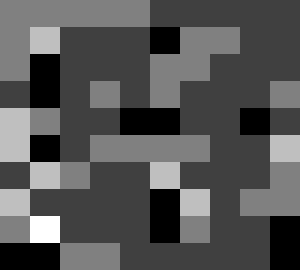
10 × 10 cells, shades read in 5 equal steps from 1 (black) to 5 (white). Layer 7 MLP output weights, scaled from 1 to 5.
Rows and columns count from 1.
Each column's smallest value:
1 1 2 2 1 1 2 2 1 1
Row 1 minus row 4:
1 2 1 0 1 -1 0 0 0 -1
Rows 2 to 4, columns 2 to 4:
4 2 2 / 1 2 2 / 1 2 3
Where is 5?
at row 9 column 2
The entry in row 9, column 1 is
3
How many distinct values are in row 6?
4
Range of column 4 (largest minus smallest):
1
